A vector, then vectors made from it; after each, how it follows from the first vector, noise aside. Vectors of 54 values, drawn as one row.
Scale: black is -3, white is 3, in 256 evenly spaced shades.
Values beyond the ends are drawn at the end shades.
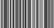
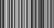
negated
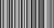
negated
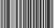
reversed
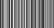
negated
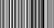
negated
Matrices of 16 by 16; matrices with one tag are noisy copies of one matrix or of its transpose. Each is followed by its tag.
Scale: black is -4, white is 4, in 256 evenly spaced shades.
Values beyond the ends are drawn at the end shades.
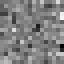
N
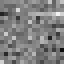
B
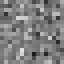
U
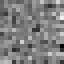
N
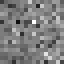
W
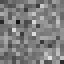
W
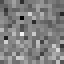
W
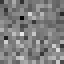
W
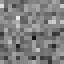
U
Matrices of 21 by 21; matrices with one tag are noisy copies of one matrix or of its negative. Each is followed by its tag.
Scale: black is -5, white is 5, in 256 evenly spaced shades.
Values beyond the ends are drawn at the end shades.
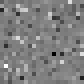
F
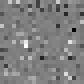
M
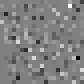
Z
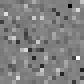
Z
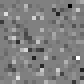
Z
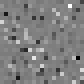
Z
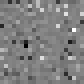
M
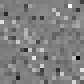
Z
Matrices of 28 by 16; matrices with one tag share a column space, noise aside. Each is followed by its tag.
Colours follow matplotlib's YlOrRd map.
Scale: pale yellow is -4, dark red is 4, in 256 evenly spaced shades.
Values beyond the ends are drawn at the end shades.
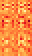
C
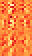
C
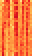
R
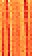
R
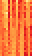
R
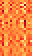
C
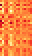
C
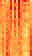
R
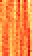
R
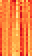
R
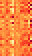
C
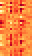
C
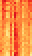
R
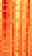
R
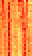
R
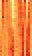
R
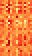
C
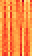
R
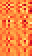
C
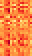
C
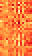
C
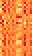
C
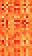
C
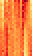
R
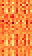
C
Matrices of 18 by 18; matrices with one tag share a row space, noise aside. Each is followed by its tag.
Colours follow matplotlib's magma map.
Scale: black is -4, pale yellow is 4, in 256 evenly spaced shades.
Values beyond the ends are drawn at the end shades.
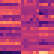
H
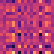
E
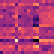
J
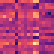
J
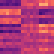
H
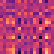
E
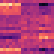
H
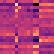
J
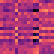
J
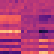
H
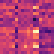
J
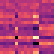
J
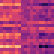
H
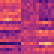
H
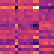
J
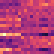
H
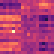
H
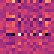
E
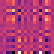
E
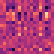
E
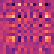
E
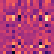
E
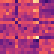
J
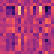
E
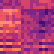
H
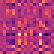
E
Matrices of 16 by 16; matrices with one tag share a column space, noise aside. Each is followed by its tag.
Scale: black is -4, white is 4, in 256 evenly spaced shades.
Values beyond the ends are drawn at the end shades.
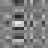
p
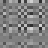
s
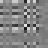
s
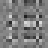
p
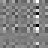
s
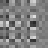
p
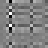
s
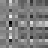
p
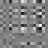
s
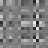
p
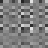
s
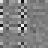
s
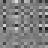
s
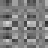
p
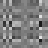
p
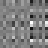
p
